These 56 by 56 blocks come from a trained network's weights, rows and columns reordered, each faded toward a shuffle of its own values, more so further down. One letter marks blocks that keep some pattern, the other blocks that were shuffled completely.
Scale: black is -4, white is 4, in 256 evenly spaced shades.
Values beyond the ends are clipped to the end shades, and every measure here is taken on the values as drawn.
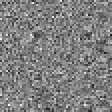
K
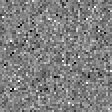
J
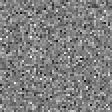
J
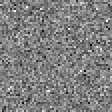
J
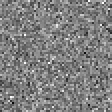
J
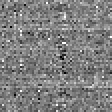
K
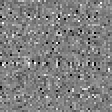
K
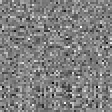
K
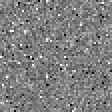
J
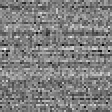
K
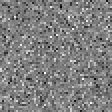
J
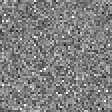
J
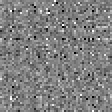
K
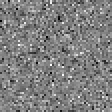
J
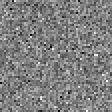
J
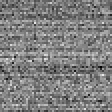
K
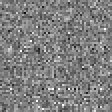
K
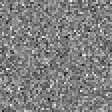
J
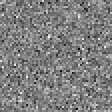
J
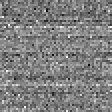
K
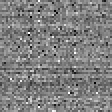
K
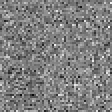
K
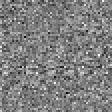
K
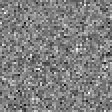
J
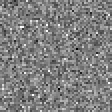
J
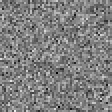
J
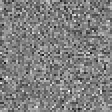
K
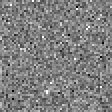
J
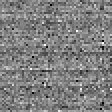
K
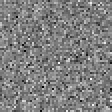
J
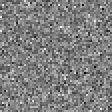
J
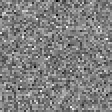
J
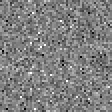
J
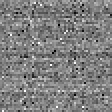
K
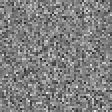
J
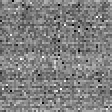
K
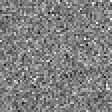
J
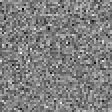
J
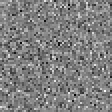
K
